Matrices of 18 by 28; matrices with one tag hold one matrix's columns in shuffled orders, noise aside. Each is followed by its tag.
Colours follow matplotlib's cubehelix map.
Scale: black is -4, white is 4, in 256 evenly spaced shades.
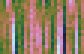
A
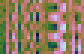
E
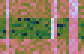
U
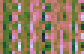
E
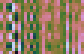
E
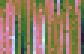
A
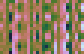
E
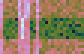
U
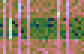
U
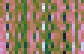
E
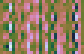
E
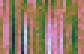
A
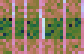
U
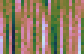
A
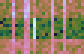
U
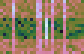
U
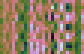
E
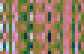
E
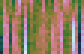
A
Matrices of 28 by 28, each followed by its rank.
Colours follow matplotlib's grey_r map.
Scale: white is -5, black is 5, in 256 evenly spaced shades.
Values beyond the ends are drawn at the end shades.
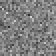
full rank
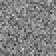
full rank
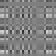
one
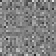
five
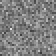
full rank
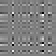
one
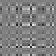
one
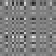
one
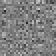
five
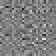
five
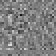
five
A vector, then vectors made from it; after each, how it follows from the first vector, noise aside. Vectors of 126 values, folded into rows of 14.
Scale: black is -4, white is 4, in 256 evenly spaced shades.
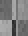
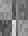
negated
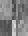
negated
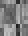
wrapped around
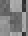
wrapped around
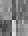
negated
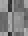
wrapped around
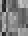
wrapped around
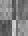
negated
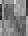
wrapped around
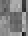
wrapped around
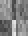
negated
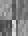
negated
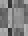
wrapped around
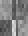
negated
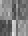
negated
